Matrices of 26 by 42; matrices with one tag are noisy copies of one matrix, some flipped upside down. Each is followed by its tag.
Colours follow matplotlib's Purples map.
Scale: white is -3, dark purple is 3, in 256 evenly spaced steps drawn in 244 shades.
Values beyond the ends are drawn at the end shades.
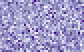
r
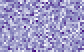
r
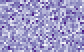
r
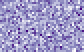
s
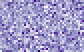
r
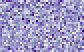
r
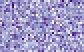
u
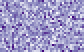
u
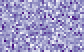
u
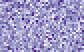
r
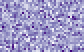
u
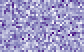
u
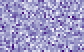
u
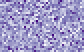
r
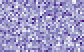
s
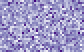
r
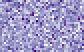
r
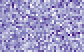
u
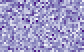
r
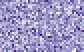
s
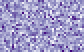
u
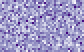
s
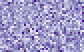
r
